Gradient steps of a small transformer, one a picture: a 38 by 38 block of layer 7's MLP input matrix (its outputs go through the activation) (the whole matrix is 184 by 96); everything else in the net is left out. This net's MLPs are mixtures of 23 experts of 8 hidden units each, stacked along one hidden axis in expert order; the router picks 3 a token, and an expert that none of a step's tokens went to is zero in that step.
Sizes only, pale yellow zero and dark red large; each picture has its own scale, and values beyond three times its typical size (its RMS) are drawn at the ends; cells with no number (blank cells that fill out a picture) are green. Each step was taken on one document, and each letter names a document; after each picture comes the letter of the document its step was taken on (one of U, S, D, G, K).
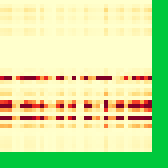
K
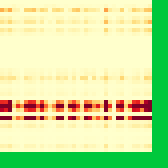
K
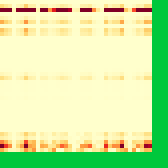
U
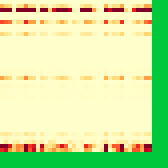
U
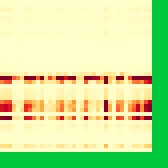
K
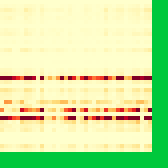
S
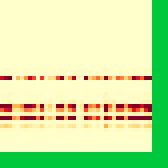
K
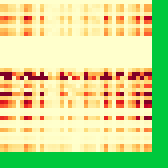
S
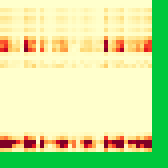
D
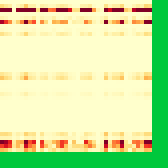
U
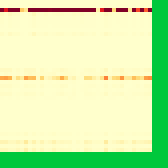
U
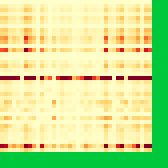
S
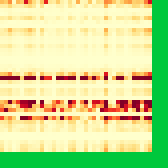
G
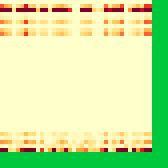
U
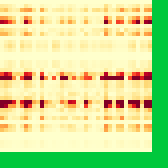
S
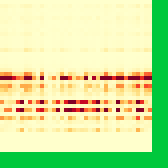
S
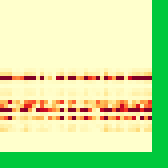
G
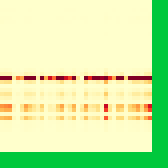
K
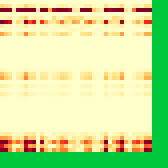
U
